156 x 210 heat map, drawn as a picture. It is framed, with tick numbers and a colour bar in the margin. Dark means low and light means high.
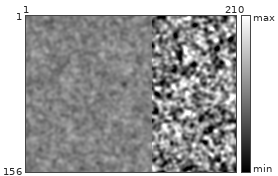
Grain: blotchy. Histogram: heavy tails on both sides. Seam: vertical, 60% of the way across, the left part calmer. Slope: none. Stripes: none. Mirror symmetry: none.
